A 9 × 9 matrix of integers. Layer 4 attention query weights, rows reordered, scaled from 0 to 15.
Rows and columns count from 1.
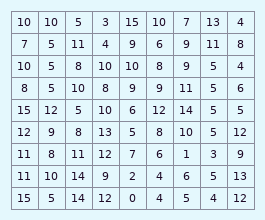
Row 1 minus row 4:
2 5 -5 -5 6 1 -4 8 -2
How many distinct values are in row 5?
6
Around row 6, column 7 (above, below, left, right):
14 1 8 5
